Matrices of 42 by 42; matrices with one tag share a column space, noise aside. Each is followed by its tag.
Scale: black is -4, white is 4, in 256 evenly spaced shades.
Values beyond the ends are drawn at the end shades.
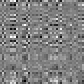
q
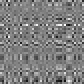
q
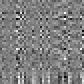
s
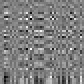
s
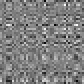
q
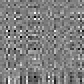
s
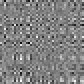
q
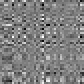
q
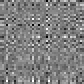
q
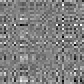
q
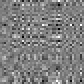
q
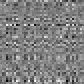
q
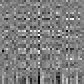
s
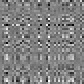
q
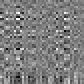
s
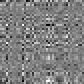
q
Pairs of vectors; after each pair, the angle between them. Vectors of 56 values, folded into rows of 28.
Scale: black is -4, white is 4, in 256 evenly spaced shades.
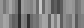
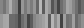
nearly parallel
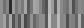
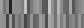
nearly parallel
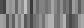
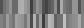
partly aligned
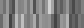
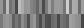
orthogonal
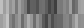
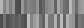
orthogonal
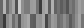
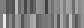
partly opposed
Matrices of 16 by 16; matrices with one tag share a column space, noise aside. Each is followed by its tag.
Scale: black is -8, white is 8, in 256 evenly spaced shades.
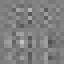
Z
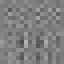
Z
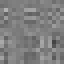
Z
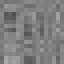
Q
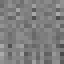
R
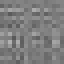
Z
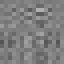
Z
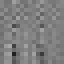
R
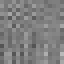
R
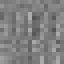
Q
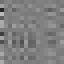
Z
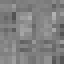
Q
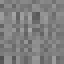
Q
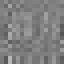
Q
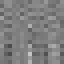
R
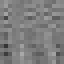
R
